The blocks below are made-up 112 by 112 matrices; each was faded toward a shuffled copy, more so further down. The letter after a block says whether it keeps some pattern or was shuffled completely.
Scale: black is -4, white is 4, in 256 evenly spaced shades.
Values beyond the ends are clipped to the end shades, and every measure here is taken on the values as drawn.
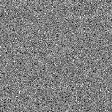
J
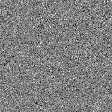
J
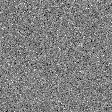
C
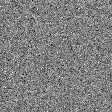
C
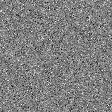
C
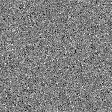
C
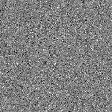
J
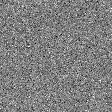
C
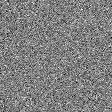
C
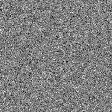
J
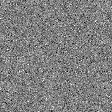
J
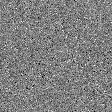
C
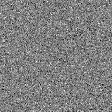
J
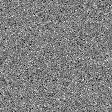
C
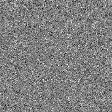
J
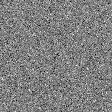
C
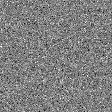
J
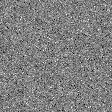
C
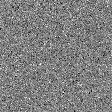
C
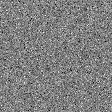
C
